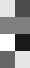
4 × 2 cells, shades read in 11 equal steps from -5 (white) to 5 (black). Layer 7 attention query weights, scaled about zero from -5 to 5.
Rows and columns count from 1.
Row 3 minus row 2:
-5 4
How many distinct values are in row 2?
1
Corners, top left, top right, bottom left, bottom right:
-4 2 1 -4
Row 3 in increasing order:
-5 4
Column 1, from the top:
-4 0 -5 1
